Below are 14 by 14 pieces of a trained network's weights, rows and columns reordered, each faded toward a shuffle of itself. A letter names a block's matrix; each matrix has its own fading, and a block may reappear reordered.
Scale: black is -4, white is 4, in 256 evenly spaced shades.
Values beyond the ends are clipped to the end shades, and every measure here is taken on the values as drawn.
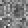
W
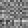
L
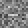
L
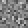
L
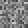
W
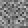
W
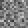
L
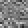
L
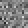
L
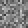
W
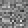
L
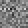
L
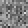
W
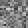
L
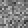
W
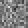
W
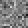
L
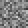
W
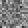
L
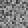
W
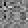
L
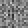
W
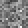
W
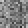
W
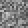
W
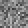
W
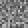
W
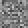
W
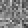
W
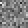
W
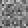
L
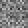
L
